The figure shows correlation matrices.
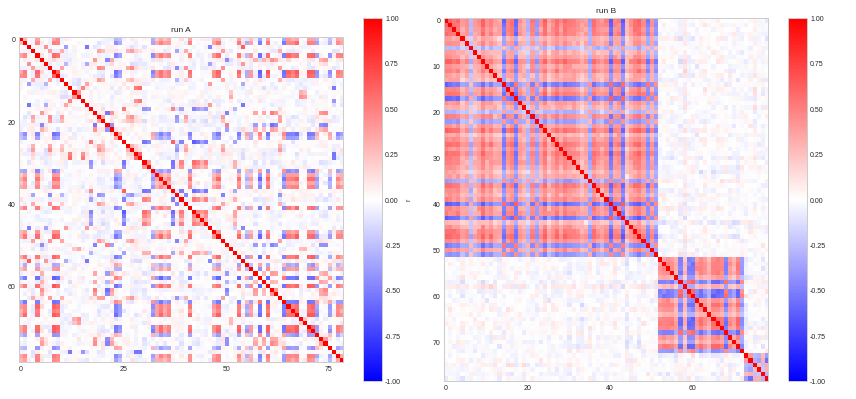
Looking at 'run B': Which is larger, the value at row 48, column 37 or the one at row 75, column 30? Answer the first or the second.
the first
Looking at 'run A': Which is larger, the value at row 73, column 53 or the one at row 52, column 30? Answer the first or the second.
the second
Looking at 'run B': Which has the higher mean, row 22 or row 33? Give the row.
33
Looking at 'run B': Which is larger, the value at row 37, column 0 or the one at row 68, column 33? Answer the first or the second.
the first
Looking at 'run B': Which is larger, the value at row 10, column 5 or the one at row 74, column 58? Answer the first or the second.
the first
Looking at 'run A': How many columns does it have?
79
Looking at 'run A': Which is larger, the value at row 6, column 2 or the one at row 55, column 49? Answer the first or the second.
the first
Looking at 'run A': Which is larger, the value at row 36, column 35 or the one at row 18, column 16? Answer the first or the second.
the first
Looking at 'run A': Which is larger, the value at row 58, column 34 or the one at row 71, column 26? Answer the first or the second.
the second
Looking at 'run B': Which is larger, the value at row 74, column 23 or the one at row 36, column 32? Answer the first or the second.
the second
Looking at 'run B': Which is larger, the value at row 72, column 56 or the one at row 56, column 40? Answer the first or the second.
the second
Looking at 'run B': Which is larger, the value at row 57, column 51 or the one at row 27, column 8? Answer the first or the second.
the second
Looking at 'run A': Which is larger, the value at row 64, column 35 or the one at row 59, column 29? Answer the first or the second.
the second
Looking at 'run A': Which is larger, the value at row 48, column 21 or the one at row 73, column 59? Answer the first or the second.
the second
